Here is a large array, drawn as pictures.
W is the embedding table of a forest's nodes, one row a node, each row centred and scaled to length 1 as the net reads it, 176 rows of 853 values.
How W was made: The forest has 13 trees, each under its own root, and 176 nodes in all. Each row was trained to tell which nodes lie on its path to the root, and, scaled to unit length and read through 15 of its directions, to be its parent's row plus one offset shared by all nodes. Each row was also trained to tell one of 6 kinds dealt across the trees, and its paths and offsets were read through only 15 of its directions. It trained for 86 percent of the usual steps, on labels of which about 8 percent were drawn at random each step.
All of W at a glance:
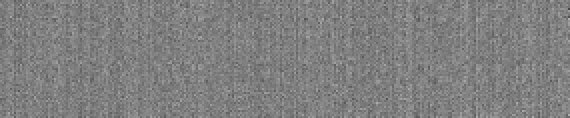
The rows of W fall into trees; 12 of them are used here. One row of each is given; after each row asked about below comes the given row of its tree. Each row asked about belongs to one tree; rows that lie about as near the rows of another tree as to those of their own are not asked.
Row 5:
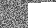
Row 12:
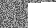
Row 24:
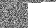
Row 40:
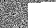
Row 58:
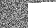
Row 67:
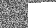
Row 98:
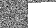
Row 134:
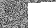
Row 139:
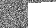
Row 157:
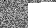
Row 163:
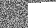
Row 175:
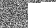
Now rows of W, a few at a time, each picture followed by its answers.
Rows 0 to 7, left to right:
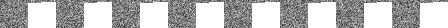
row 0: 12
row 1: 157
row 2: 175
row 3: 24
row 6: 98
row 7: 67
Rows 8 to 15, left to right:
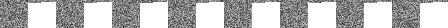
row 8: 175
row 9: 67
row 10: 5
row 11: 157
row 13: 163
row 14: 12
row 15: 157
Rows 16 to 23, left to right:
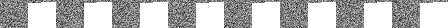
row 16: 24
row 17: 98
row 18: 12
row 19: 24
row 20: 157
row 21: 67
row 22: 5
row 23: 12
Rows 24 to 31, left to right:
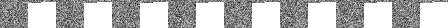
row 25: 175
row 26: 175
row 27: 98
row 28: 98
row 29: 98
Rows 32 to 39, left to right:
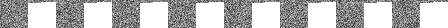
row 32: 98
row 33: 40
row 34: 157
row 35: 134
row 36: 58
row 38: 24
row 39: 157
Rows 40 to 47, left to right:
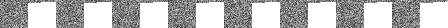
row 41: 134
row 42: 67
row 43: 67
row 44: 58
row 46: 157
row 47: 163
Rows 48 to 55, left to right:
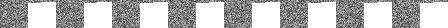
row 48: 58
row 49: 157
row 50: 5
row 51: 24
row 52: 40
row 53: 5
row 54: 24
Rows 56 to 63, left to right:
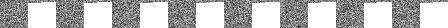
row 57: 175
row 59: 98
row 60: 58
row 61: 139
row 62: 40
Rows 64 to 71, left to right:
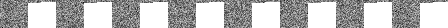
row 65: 139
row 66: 175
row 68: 40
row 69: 58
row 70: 5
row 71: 157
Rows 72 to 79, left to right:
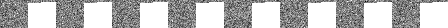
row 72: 40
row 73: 67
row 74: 24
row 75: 175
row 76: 157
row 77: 40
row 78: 67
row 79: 134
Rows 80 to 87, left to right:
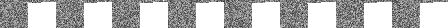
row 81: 139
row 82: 175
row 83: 24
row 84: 157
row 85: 175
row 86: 40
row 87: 12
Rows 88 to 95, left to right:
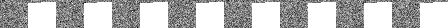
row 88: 40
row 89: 139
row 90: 139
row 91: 5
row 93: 24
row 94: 139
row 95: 24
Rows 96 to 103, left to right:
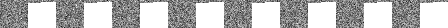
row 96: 98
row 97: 175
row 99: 134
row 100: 175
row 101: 98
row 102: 163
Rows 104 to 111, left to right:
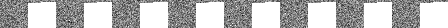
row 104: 98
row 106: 40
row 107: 157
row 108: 67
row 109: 58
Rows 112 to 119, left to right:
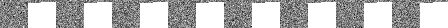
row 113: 67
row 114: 12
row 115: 98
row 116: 175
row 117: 58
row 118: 67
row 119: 24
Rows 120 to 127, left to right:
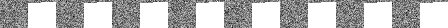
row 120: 98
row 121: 24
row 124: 40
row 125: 98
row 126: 5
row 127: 24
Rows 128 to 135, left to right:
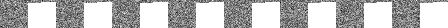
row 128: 40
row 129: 175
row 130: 139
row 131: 24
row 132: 5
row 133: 157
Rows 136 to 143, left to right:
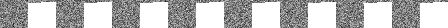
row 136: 175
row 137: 5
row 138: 67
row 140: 139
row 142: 175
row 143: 24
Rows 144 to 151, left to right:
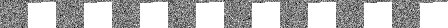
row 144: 24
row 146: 157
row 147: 12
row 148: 67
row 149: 67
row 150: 134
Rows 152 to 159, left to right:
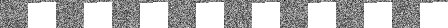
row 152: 157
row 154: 98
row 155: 98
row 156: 175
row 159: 40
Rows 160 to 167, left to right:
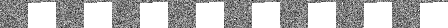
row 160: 98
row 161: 175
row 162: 134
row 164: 157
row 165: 98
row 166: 67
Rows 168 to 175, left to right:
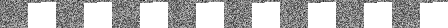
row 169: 163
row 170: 157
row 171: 58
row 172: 24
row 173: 134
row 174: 163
